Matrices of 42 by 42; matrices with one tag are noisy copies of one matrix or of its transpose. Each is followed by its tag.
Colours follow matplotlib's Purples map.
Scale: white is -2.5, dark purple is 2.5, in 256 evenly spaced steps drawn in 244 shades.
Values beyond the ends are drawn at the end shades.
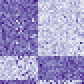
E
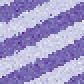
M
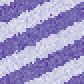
M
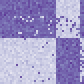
E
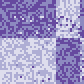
E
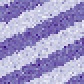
M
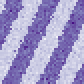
M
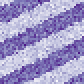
M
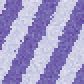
M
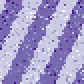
M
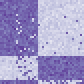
E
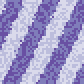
M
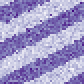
M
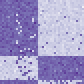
E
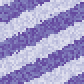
M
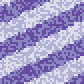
M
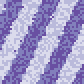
M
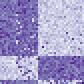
E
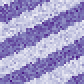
M
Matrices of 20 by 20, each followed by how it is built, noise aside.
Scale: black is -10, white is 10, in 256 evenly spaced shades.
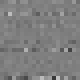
uneven rows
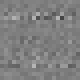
uneven rows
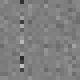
uneven columns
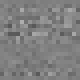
uneven rows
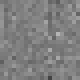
uneven columns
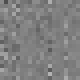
uneven columns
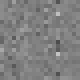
uneven columns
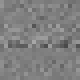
uneven rows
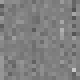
uneven columns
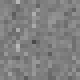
uneven columns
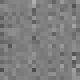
uneven columns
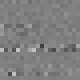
uneven rows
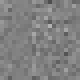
uneven columns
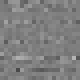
uneven rows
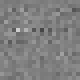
uneven rows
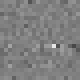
uneven rows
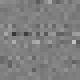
uneven rows
